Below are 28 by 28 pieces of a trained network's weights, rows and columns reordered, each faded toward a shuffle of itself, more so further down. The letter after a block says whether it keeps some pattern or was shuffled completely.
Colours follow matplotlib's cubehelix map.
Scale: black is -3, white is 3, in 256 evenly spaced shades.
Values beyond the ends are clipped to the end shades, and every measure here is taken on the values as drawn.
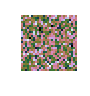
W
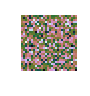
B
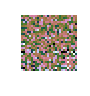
B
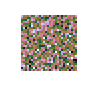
W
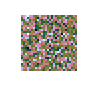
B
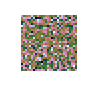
B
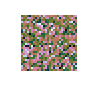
B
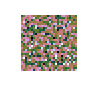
B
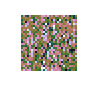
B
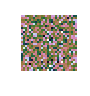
B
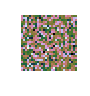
W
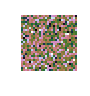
W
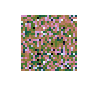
B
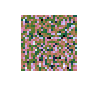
B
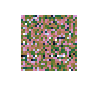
B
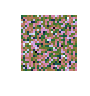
W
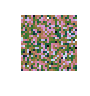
W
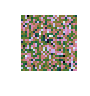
W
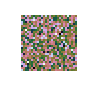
W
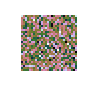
B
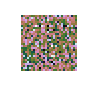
B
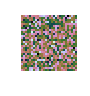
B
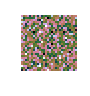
W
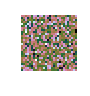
W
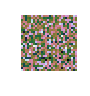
W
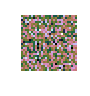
B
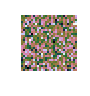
B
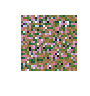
B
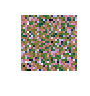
B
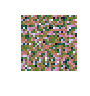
B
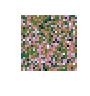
W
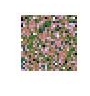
B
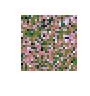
B
